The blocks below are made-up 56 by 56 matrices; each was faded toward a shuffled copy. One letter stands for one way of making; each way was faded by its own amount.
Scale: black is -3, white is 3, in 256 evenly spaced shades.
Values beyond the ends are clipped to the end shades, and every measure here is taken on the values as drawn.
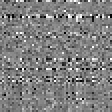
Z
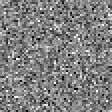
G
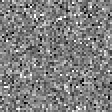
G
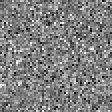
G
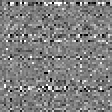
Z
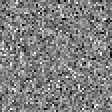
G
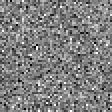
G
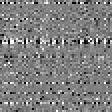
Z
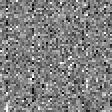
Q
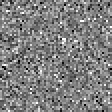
G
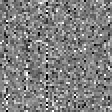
Q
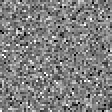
G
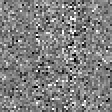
Q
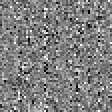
Q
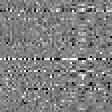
Z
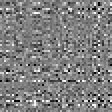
Z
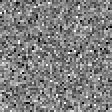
G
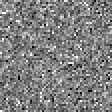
G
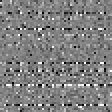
Z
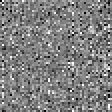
Q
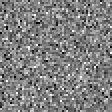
G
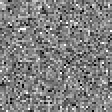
G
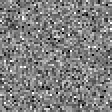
G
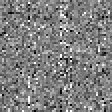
Q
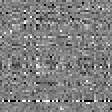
Z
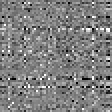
Z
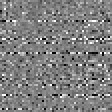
Z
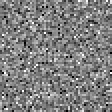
G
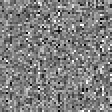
Q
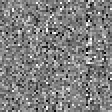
Q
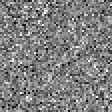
G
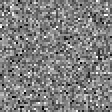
G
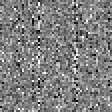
Q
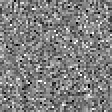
G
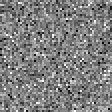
G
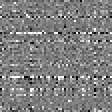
Z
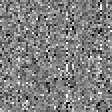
Q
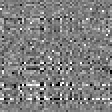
Z
